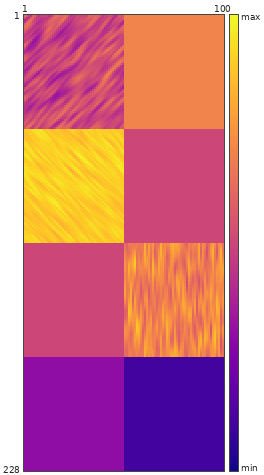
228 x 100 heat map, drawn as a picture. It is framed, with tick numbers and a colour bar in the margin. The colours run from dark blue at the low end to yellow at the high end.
The table splits into 4 rows of 2 panels. Panel 1,1: middling, slanting up to the right. Panel 1,2: high, flat. Panel 2,1: very high, slanting down to the right, faint in contrast. Panel 2,2: middling, flat. Panel 3,1: middling, flat. Panel 3,2: high, streaked downward. Panel 4,1: low, flat. Panel 4,2: very low, flat.
